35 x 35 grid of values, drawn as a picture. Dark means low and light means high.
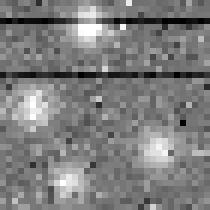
There are four bumps. Rows 4 and 13 differ from the rows beside them. The distribution is heavy-tailed on both sides.
